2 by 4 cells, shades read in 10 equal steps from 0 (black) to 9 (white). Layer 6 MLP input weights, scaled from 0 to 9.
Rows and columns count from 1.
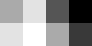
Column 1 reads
6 8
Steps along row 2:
up down down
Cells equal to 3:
1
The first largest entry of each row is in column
2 2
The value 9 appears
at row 2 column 2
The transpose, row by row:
6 8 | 8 9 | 3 6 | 0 2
